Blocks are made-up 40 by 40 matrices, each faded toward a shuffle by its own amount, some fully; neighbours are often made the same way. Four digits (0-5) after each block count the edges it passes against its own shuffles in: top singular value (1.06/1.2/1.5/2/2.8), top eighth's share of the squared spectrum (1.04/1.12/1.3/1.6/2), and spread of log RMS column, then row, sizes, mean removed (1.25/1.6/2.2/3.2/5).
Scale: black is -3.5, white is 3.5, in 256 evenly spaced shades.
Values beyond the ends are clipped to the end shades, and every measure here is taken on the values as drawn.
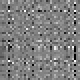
4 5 3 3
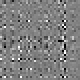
4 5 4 3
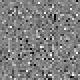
3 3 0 1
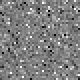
1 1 0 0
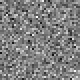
0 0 0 0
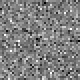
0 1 0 0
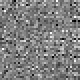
3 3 2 1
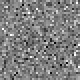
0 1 0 0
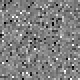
0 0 0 0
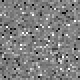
0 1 0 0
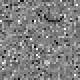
2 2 0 1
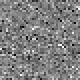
3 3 0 1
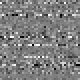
2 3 0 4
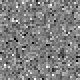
0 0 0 0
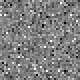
0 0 0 0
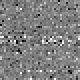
2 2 1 2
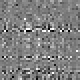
4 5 2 3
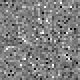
2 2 0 0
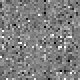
1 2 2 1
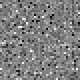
1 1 0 0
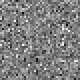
0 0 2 0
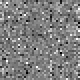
1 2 2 0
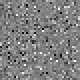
1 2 1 0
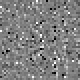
1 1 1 0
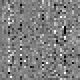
1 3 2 0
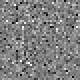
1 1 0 0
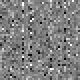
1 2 2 0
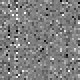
2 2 2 0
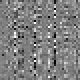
4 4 3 1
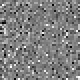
3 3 2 1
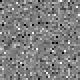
2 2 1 0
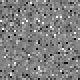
1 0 0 0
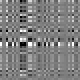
5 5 4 4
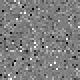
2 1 0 0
